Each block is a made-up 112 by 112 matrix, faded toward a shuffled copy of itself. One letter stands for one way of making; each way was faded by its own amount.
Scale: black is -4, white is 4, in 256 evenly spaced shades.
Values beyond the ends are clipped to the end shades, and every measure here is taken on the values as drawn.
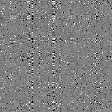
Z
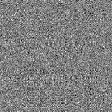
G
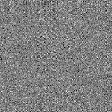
G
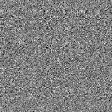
G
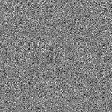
G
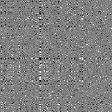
Z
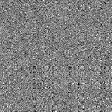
G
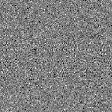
G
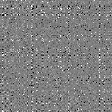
Z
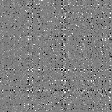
Z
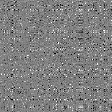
Z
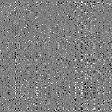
Z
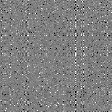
Z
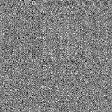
G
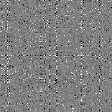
Z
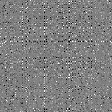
Z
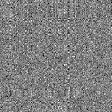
G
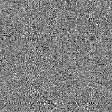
G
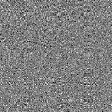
G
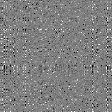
Z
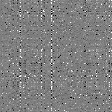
Z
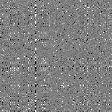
Z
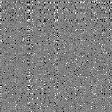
Z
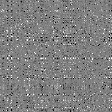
Z
